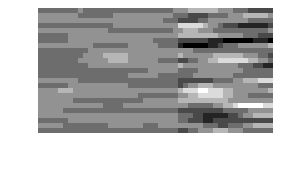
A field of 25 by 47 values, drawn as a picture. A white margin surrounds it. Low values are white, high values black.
Ninth with the highest average: top right. Mirror symmetry: none. Calmest part: middle left. Ninth with the lowest average: middle right. Seam: vertical, 60% of the way across, the left part calmer. Slope: none. Grain: streaks across.
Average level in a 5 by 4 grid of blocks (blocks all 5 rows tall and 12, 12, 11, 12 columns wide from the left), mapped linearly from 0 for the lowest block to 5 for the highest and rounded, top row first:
3324 / 3245 / 4342 / 2310 / 3354
